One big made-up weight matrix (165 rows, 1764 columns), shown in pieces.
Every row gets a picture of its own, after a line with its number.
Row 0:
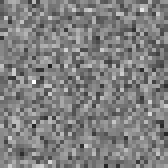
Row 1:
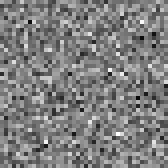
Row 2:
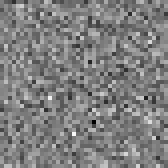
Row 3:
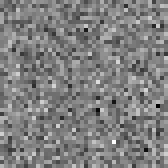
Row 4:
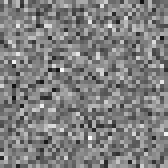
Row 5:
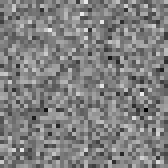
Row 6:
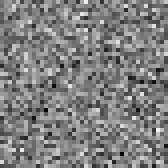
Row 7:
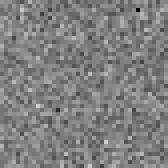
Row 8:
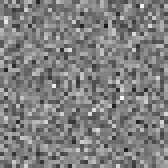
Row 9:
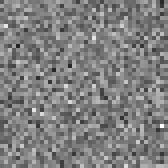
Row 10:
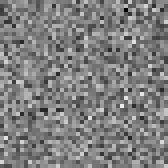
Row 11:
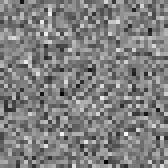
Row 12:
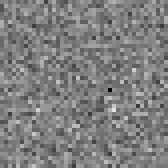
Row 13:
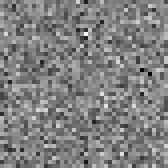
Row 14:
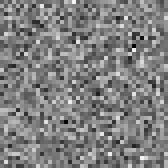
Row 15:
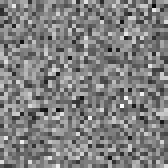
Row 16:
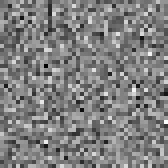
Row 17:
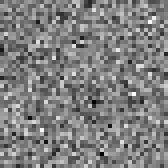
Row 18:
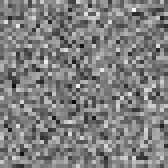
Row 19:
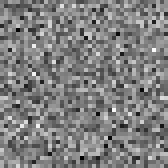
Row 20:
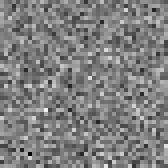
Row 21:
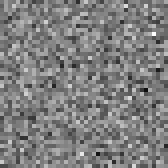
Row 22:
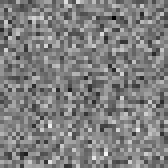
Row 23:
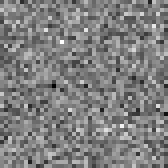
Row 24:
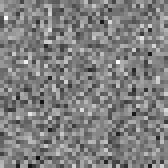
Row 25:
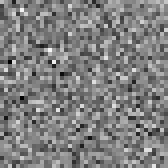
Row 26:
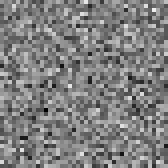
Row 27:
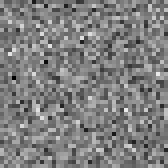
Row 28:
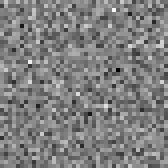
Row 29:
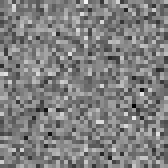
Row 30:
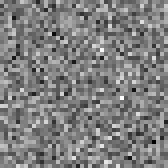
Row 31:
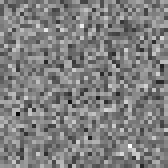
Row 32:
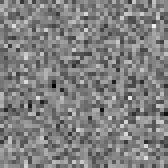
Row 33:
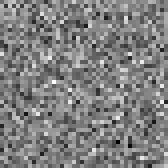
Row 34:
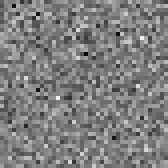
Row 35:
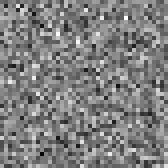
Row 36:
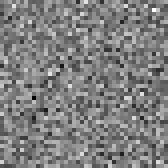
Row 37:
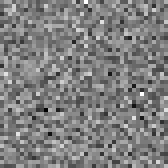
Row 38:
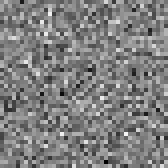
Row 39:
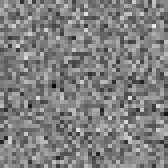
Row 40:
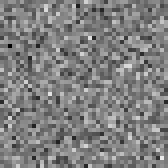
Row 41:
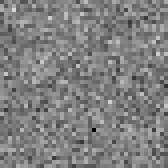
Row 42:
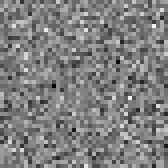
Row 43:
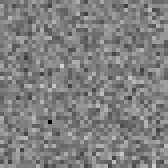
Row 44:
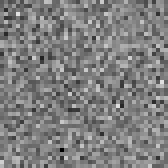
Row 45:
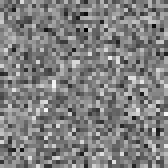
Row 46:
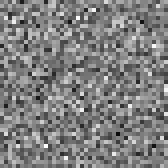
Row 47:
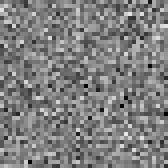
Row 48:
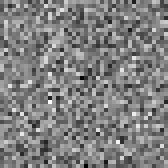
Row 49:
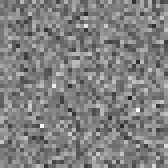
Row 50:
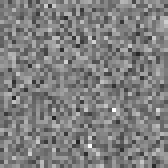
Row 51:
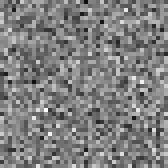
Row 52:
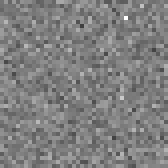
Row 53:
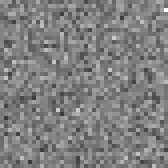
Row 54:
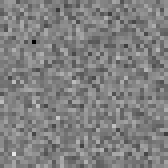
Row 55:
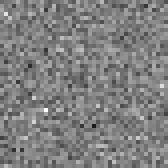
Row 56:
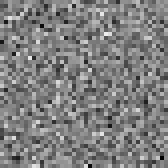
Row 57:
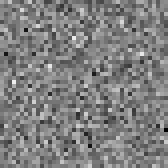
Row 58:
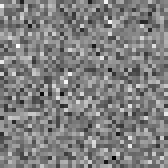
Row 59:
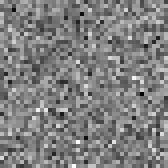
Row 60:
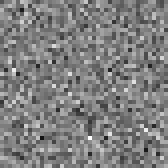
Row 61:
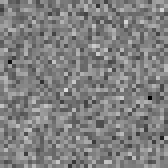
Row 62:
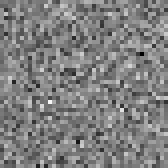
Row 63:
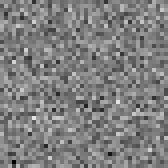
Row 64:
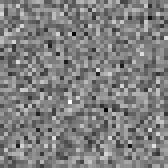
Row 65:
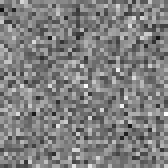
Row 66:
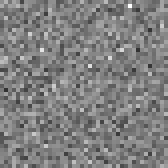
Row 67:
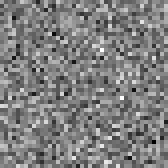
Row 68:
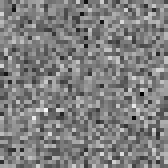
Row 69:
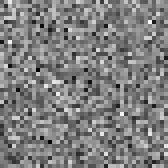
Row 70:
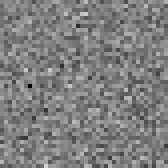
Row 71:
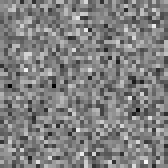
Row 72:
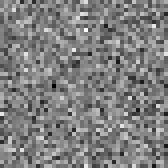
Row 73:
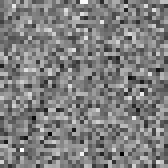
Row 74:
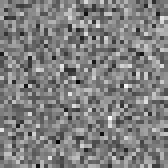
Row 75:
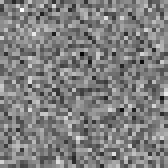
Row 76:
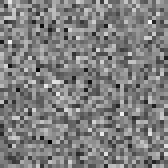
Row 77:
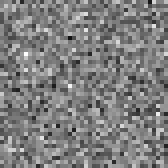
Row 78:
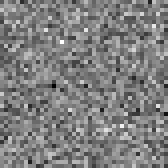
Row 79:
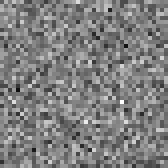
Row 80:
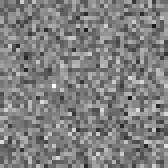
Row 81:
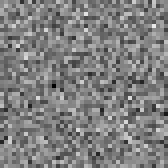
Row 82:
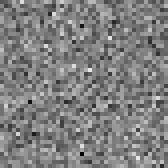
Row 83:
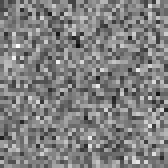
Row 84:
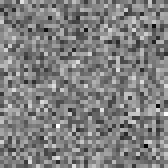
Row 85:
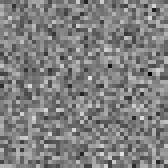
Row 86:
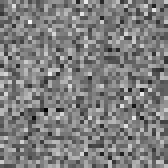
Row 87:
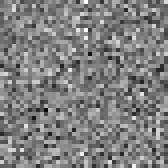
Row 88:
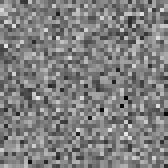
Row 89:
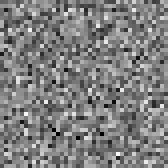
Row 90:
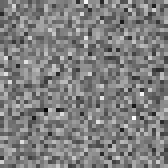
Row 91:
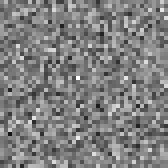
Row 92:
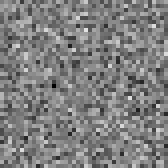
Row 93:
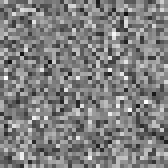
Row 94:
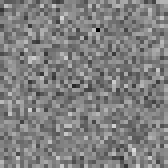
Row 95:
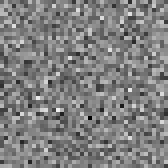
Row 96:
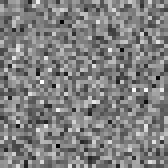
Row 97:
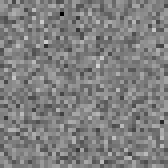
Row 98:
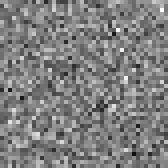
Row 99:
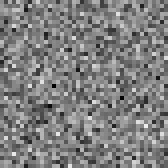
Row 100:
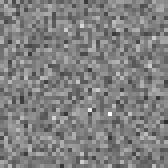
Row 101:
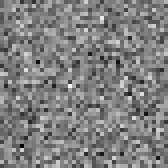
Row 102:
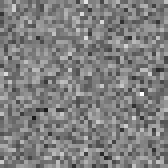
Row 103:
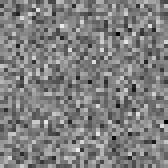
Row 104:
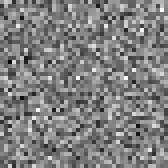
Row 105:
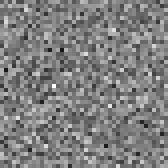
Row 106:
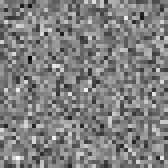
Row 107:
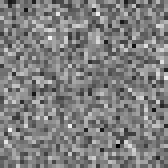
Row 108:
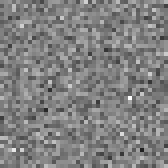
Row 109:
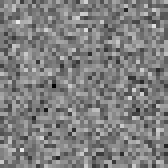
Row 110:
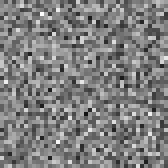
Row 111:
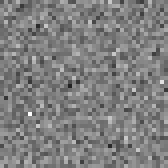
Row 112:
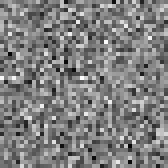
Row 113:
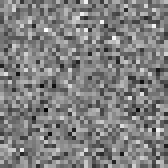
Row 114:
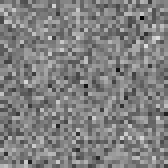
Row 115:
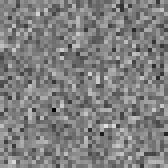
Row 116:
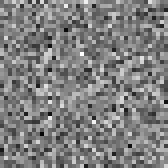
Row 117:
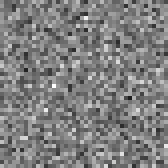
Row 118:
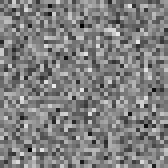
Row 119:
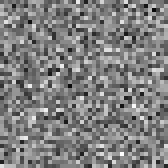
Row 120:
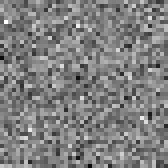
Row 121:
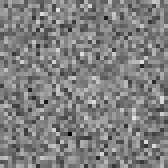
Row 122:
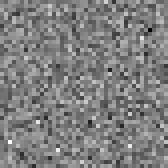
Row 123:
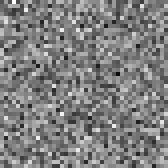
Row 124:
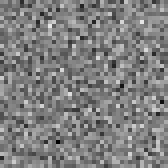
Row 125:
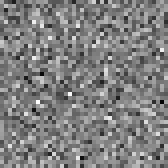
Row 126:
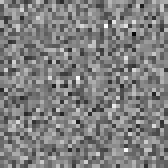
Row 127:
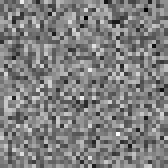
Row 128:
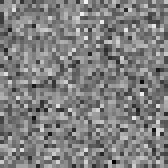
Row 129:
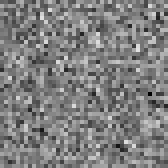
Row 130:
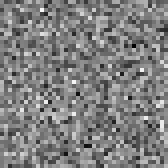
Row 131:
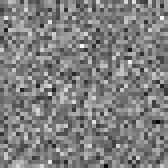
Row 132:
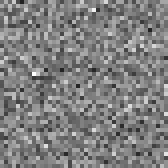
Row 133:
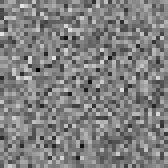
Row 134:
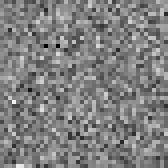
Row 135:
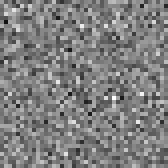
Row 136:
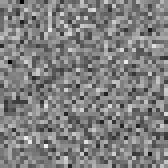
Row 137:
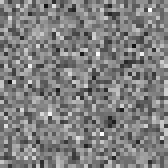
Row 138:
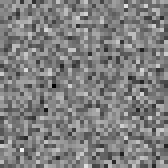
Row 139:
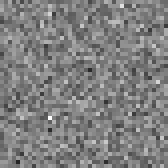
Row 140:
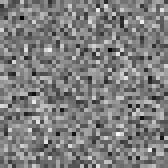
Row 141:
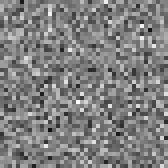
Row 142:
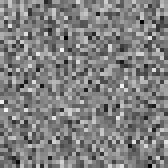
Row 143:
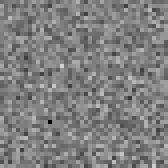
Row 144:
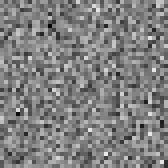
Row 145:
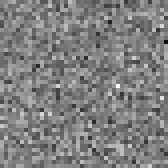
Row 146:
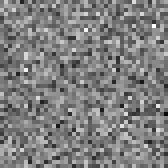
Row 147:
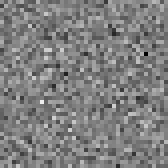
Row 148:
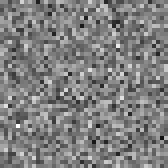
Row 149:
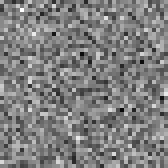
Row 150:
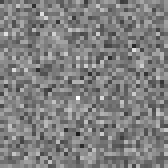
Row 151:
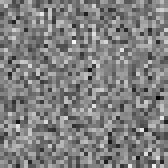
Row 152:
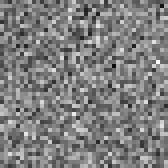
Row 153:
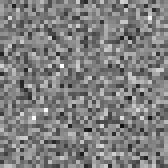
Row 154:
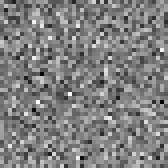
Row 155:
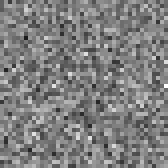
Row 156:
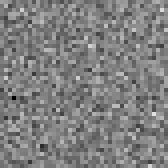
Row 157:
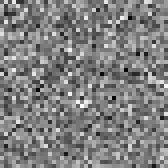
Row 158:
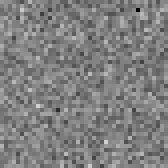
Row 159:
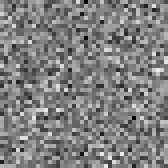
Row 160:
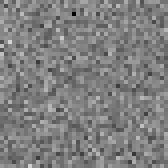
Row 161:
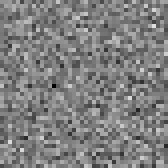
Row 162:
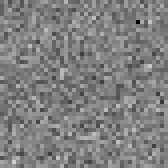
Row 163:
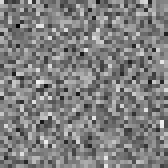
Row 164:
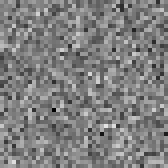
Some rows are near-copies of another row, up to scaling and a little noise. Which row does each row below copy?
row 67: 30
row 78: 23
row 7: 158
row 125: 154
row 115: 164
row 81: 39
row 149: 75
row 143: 43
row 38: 11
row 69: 76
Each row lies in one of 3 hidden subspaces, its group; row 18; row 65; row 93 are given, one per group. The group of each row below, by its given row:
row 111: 18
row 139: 93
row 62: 18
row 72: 65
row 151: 93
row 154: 18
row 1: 93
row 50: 18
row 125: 18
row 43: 65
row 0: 18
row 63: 93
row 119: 65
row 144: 18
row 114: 65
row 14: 18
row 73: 65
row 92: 65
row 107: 18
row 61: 93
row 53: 93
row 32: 65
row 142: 18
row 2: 18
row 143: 65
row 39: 65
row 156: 93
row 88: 65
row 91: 93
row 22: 18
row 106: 18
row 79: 18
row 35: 18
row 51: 65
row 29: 65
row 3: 65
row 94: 18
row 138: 65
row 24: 93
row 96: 93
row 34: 93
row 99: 93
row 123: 93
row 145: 18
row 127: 93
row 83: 18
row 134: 18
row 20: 65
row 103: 93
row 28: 18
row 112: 18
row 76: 18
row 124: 18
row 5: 65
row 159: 65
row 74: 18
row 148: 93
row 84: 65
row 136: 93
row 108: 65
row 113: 65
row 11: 93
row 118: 93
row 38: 93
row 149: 18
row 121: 18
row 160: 18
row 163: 18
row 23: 65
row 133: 18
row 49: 65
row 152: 18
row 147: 93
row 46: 93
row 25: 93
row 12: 93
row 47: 65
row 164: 18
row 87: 65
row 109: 65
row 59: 65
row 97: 93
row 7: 18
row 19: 18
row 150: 18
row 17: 18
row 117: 65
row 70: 65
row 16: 93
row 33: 18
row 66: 93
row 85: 65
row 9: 18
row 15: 65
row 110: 18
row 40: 18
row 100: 93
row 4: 18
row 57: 18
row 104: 93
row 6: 65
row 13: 65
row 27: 18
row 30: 93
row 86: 65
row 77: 65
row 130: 18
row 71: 65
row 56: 18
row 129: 18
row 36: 65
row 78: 65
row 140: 93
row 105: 93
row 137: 18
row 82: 93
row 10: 65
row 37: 65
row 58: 93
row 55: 65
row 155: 93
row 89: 18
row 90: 65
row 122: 93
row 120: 65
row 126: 93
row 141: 93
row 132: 93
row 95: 65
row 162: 18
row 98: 93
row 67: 93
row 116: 18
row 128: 65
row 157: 93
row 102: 65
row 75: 18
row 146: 65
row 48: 18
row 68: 65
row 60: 93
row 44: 18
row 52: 93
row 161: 65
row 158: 18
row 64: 18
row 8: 93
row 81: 65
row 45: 65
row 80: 65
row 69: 18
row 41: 65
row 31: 18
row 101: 65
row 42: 65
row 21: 65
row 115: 18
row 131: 18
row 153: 65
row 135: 93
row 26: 65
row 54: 18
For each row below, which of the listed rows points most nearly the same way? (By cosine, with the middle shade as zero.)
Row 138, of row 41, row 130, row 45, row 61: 41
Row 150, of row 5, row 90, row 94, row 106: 94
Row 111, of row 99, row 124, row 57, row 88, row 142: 124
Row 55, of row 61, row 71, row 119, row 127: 119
